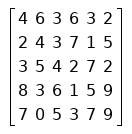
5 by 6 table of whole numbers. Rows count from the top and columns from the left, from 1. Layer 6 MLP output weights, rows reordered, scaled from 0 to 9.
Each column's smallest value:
2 0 3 1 1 2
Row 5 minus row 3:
4 -5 1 1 0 7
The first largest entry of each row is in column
2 4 5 6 6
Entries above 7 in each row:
0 0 0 2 1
